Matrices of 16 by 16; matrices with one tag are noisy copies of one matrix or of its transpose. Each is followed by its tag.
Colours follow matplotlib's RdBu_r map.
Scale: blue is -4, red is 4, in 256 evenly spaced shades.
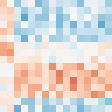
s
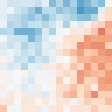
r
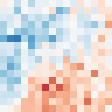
r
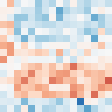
s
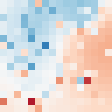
r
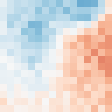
r
